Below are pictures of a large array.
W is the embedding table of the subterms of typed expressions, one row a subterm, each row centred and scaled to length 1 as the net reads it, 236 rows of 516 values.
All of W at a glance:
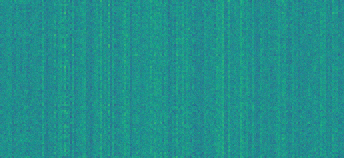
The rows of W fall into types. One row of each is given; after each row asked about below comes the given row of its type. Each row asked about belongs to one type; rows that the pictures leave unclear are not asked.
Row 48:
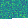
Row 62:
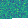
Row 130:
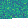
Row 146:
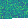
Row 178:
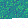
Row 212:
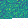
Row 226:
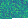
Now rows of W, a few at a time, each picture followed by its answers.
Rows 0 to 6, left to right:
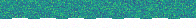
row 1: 146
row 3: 146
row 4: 226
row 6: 130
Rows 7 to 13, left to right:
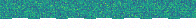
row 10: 62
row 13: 226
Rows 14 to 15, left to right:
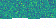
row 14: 62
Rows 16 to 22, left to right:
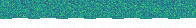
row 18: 226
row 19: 48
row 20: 226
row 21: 226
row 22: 178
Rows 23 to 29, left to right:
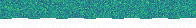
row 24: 226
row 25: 146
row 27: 48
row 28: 62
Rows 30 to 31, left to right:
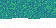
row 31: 178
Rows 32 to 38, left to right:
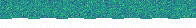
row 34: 130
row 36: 178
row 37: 62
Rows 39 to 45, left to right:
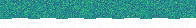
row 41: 178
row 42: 130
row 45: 48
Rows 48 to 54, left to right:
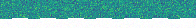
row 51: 178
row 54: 62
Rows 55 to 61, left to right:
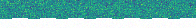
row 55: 62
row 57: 62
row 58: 146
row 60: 212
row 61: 146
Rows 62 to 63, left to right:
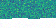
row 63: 48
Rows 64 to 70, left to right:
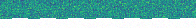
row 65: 146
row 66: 178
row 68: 48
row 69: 48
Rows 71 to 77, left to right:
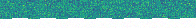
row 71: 62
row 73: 226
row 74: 178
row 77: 48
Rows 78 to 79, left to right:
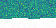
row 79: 130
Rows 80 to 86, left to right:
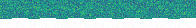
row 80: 146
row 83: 130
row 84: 226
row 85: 178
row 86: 212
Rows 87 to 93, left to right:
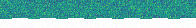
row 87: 62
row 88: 212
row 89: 48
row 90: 130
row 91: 178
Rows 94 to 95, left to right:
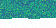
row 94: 146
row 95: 130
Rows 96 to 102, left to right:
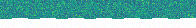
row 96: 178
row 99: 62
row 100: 226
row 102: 48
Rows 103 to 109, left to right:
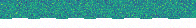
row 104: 130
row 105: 62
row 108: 130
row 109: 226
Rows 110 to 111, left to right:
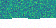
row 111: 48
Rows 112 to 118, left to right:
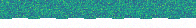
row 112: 62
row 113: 212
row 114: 62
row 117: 130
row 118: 146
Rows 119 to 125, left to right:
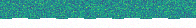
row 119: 48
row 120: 48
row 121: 226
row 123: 48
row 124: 178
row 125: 146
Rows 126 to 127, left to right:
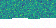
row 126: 48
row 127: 62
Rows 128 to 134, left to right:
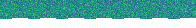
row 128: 130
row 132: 48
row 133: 48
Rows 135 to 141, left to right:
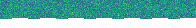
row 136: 146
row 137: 212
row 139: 130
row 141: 130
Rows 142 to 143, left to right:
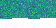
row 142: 48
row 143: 178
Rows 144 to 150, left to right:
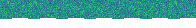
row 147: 226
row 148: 178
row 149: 62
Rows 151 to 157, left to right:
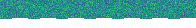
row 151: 178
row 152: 226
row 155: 130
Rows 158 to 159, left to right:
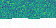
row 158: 48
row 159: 212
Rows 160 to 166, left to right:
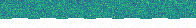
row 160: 212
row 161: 146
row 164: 146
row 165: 62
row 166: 62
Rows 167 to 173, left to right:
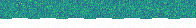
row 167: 62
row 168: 178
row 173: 212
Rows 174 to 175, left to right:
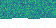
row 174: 212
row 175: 146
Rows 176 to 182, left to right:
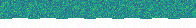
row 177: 62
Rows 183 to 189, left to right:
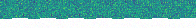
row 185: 130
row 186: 212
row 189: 178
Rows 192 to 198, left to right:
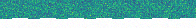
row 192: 48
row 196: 226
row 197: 226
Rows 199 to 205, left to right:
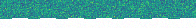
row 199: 212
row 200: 212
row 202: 48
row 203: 178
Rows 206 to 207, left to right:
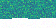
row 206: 146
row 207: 146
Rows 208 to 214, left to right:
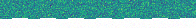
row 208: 226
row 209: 48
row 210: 146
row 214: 146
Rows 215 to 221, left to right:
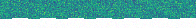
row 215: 130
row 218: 226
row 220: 146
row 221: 62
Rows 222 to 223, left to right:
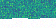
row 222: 178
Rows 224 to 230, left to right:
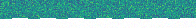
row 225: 62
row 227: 48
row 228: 178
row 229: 130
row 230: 130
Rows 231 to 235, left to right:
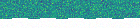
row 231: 48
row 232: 226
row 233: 178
